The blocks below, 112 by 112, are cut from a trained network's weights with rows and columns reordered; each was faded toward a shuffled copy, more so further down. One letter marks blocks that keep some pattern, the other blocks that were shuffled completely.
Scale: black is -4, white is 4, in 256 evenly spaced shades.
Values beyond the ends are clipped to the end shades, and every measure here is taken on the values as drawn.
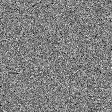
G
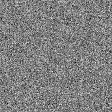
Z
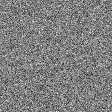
G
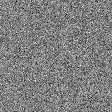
G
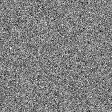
G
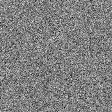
G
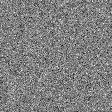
G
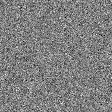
G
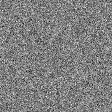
Z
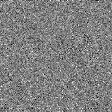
Z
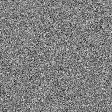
G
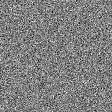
G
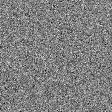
G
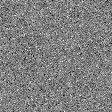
G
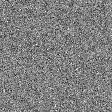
Z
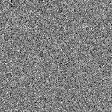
Z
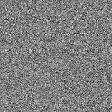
Z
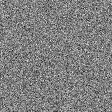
G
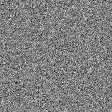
G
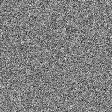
Z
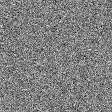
G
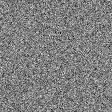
G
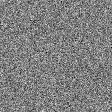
G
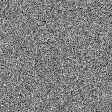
G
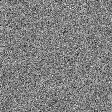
G
